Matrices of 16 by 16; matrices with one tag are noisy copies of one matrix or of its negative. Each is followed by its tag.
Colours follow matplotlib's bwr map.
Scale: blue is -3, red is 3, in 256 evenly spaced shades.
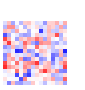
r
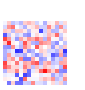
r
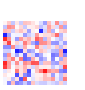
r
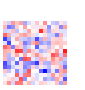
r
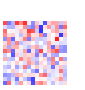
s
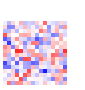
r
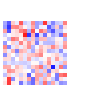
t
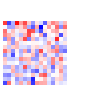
s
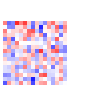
s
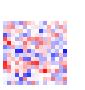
r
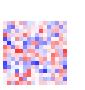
r
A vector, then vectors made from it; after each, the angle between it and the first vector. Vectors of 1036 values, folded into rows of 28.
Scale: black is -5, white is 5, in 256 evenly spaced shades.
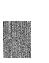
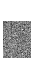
partly aligned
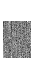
nearly parallel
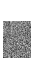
partly opposed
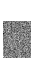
partly aligned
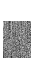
nearly opposite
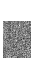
partly opposed
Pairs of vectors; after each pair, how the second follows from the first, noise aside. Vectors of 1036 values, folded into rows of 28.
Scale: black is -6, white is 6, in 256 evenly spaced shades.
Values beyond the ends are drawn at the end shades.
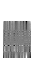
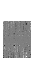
partly zeroed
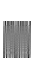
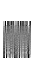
scaled up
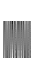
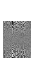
sign-scrambled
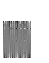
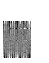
scaled up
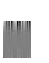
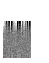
scaled up
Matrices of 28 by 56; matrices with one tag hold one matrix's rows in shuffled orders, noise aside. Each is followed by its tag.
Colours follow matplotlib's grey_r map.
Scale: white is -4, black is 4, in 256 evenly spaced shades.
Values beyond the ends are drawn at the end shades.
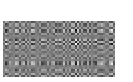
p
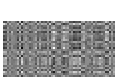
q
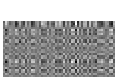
p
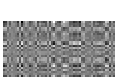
q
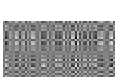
p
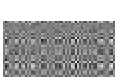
p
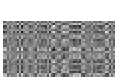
q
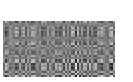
p
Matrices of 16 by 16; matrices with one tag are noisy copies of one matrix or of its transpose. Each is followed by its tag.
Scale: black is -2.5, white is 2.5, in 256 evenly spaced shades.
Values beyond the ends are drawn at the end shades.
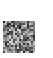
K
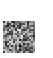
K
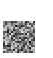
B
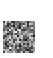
K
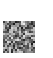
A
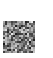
B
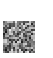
A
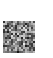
K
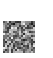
A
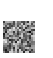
A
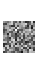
B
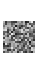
B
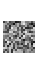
A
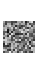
B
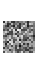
K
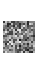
K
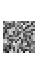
A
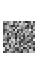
B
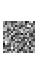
B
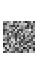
B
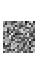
B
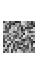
A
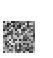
K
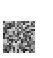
A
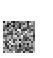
K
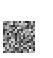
B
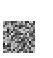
B
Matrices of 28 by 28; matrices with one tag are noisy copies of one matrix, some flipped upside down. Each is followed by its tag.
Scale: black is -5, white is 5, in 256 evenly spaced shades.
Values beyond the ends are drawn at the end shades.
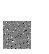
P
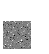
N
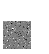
P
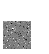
P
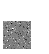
P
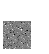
N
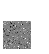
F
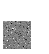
P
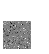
F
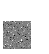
N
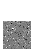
P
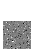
P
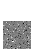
P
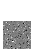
P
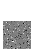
P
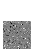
F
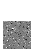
P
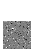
P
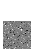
N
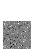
F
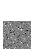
N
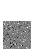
F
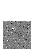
P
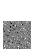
F
